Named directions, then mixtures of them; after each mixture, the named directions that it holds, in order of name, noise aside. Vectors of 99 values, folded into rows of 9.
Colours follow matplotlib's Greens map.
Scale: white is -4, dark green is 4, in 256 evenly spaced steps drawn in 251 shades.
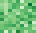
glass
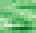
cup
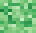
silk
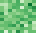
glass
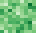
cup, glass, silk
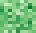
cup, glass, silk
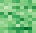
cup, glass, silk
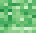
cup, silk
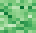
cup, glass, silk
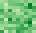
cup, glass, silk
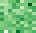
glass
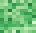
cup, glass, silk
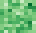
cup, glass, silk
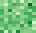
glass, silk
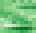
cup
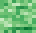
cup, glass, silk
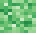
silk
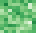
cup, glass, silk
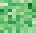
glass, silk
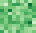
glass, silk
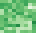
cup, glass, silk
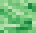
cup, glass, silk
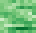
cup
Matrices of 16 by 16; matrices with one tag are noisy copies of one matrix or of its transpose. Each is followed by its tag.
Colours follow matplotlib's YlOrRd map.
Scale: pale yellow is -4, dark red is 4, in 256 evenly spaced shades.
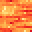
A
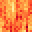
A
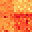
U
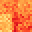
U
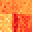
U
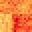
U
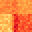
U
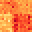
U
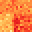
U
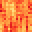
A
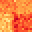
U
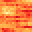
A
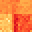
U
